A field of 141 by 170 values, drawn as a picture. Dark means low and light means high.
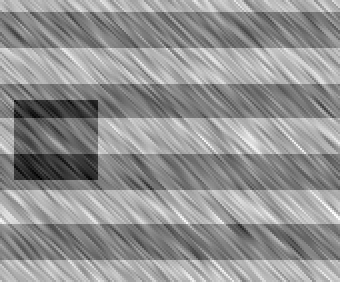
An odd patch, lower than its surroundings, sits in the middle left. Stripes running across repeat 4 times from top to bottom. The middle left is the ninth with the lowest average.
